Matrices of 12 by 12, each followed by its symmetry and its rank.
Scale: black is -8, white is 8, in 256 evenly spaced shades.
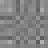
symmetric, rank two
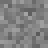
neither, full rank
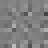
antisymmetric, rank two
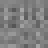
neither, rank two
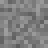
neither, full rank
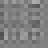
antisymmetric, rank two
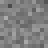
neither, full rank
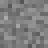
neither, full rank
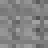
neither, rank two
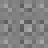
symmetric, rank two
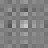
symmetric, rank one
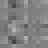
neither, rank two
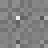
symmetric, rank two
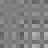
symmetric, rank one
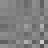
symmetric, rank one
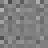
antisymmetric, rank two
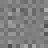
antisymmetric, rank two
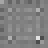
symmetric, rank two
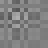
symmetric, rank one
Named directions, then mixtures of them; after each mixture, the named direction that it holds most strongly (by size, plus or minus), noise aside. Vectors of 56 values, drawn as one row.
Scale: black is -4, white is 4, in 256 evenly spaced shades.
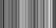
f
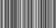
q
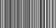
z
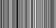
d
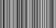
q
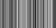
f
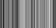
f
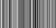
d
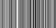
d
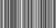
q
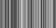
q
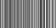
z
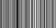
d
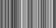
q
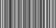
z
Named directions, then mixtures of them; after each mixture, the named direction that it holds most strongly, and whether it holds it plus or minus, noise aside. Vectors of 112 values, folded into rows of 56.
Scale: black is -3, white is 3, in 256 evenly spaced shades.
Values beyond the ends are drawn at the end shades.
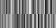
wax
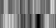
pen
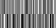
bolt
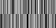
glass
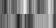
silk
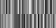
wax, plus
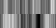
pen, plus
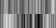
pen, plus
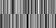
glass, plus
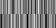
glass, plus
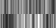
pen, minus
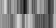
silk, minus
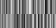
wax, plus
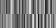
wax, plus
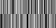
glass, plus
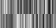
wax, minus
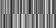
wax, minus
